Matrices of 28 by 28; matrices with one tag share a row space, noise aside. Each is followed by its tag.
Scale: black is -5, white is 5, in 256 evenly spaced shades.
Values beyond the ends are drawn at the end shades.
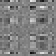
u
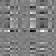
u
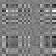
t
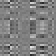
u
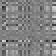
t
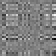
t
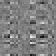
u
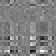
u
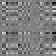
t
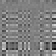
t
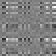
t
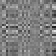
t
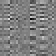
u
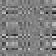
t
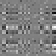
t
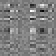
u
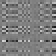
t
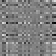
t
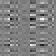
u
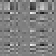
u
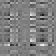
u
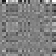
t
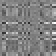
t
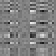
u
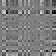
t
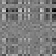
t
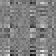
u
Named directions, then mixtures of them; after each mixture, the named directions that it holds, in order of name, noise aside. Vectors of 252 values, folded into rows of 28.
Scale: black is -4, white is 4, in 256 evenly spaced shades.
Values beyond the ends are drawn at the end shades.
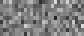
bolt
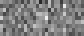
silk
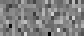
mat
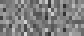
mat, silk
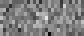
mat, silk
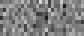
silk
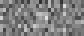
silk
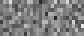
bolt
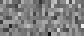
bolt, mat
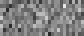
mat, silk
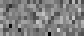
mat, silk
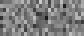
silk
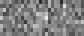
silk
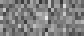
silk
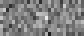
mat, silk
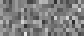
bolt, mat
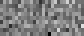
bolt, mat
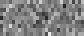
mat, silk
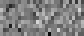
mat, silk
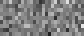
bolt, mat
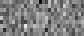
bolt, silk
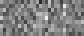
silk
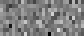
mat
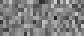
bolt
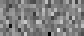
mat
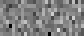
mat
